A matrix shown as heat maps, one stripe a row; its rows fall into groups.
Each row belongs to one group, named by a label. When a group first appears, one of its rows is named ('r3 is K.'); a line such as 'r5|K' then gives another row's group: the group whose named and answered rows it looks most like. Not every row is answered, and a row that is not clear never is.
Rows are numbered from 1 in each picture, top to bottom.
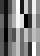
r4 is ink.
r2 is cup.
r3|ink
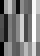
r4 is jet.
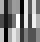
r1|ink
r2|ink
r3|ink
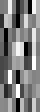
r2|jet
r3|ink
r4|cup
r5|cup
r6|jet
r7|ink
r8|jet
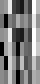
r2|ink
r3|jet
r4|jet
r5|cup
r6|jet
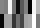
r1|jet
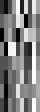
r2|cup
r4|cup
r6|cup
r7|ink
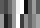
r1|cup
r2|ink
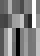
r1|jet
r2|cup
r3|jet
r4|jet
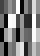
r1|ink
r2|cup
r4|cup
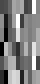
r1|cup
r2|ink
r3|ink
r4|jet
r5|jet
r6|ink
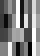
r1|ink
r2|ink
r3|cup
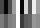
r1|ink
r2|ink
